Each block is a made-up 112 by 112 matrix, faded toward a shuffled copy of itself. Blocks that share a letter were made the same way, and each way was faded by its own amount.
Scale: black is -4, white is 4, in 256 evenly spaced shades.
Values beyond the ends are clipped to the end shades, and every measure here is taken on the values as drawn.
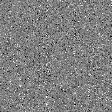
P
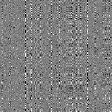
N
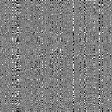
N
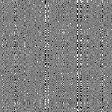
N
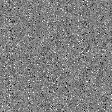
P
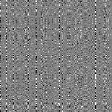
N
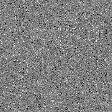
P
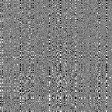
N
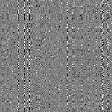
N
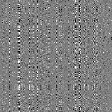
N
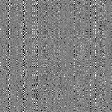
N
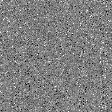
P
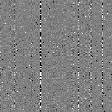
N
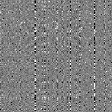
N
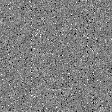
P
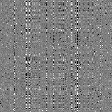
N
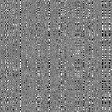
N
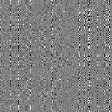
N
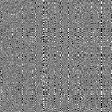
N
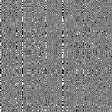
N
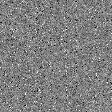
P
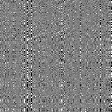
N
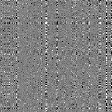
N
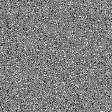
P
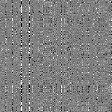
N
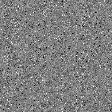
P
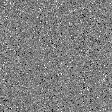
P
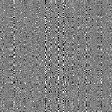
N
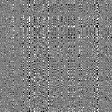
N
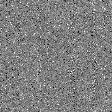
P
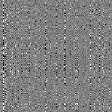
N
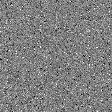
P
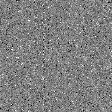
P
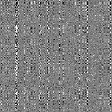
N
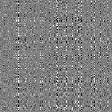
N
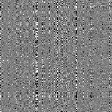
N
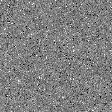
P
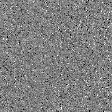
P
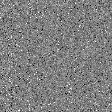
P
